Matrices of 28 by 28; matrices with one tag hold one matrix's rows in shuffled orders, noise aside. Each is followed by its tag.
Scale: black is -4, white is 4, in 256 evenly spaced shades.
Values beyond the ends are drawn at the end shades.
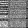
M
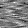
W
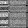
M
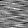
W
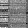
M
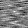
W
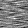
W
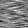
W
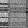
M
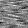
W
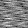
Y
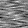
W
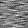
W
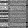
M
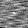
W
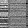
M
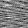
Y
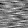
W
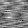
Y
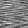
Y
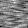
W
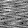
Y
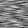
W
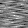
W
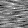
W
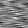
W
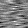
W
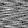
Y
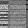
M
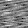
Y
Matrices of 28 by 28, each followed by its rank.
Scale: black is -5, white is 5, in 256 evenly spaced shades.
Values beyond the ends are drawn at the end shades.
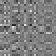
three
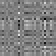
two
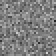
full rank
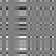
one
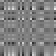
one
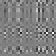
two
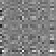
three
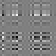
one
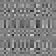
two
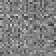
five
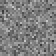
full rank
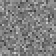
full rank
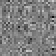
five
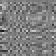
three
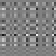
one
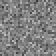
full rank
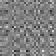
three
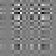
one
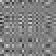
two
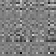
three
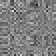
five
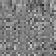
five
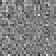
five
